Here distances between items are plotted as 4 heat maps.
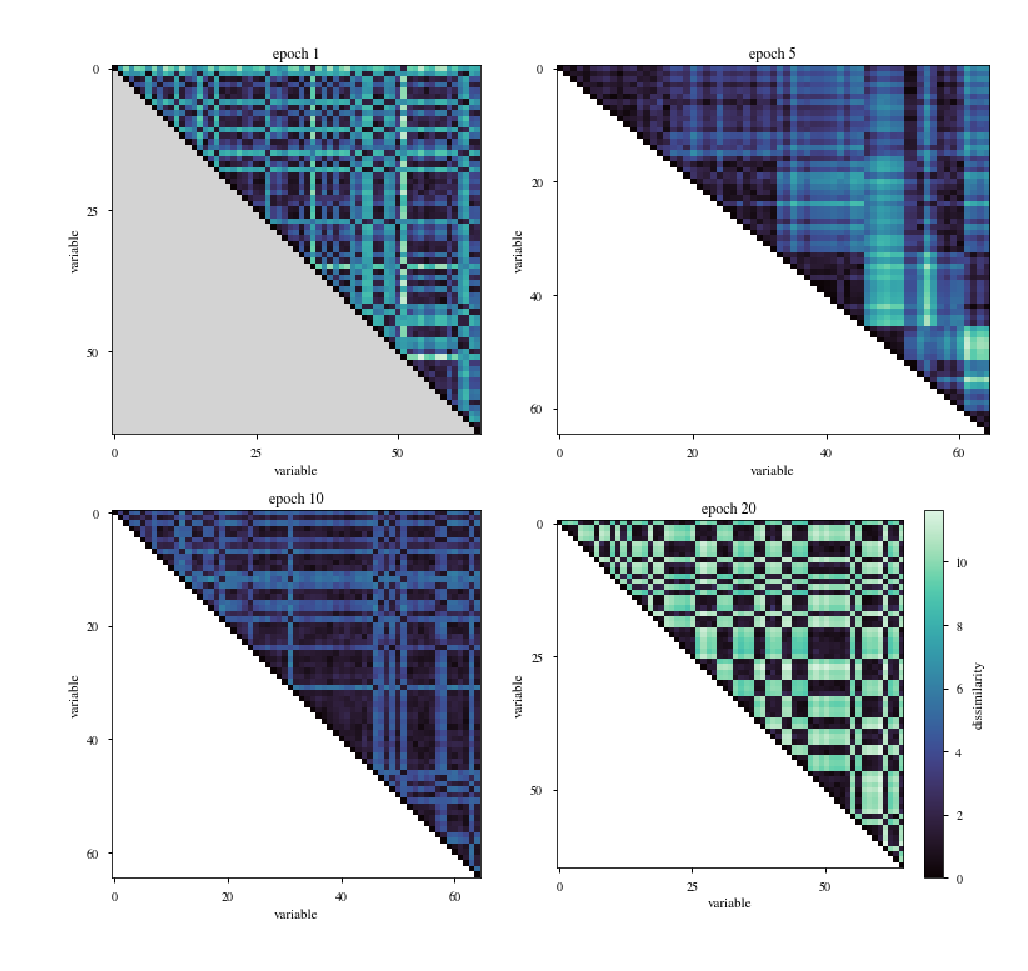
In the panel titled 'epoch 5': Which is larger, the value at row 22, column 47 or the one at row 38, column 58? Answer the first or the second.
the first
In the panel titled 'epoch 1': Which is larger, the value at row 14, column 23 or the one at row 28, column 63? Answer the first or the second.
the first
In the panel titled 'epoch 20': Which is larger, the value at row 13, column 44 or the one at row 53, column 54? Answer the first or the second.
the first
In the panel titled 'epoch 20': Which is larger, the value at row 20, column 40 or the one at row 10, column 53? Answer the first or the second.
the first
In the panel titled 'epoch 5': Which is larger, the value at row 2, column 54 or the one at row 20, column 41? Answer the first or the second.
the second
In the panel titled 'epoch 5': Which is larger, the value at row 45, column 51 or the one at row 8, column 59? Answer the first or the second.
the first
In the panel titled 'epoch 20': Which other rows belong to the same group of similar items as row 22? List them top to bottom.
0, 4, 5, 6, 8, 9, 11, 13, 17, 20, 21, 23, 24, 25, 30, 31, 32, 37, 38, 42, 43, 47, 48, 49, 50, 51, 52, 53, 54, 56, 61, 64
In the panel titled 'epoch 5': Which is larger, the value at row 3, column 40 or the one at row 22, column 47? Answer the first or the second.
the second
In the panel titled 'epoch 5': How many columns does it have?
65
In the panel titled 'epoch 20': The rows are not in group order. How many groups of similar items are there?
2
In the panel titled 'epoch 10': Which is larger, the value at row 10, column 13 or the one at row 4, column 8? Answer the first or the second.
the first
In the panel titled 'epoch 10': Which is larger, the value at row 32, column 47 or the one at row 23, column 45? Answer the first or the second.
the first
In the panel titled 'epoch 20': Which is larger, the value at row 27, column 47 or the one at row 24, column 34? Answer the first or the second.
the first
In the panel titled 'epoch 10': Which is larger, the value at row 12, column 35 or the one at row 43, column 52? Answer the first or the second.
the first
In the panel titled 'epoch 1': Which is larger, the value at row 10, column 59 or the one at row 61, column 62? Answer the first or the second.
the first
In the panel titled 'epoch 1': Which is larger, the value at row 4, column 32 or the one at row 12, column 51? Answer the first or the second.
the second
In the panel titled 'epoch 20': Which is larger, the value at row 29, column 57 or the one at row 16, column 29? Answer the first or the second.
the second
